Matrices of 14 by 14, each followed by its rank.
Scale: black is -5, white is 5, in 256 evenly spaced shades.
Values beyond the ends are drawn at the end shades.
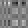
one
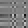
one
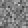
full rank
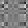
one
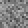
full rank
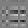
one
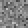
full rank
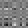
one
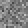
full rank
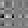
one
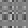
one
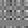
one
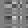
one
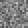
full rank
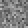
full rank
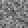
full rank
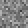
full rank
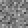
full rank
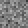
full rank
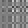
one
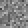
full rank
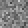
full rank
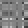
one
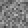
full rank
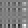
one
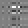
one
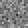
full rank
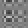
one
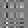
one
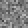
full rank
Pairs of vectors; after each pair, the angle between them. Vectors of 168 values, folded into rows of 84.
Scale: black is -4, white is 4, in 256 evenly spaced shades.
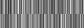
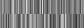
partly aligned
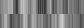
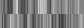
nearly opposite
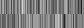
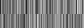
orthogonal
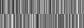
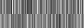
orthogonal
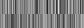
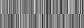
partly aligned
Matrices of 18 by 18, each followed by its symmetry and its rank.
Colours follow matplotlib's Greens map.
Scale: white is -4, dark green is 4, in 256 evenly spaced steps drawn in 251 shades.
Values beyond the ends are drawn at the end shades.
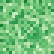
symmetric, full rank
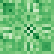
symmetric, rank three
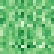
neither, rank three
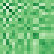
symmetric, rank three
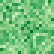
symmetric, full rank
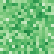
neither, full rank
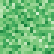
neither, full rank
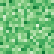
neither, full rank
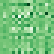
neither, rank three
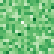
symmetric, full rank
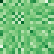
symmetric, rank three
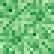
symmetric, full rank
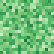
neither, full rank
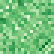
symmetric, full rank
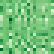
neither, rank three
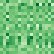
neither, rank three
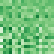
neither, rank three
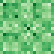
symmetric, rank three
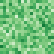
neither, full rank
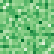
symmetric, full rank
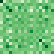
symmetric, rank three
